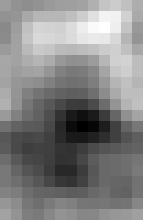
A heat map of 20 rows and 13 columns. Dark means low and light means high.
Ninth with the lowest average: centre. Ninth with the highest average: top right. Stripes: none. Average level on the scale: 50%.
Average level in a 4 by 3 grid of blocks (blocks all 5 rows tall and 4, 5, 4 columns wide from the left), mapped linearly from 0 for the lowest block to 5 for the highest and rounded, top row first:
455
324
102
222
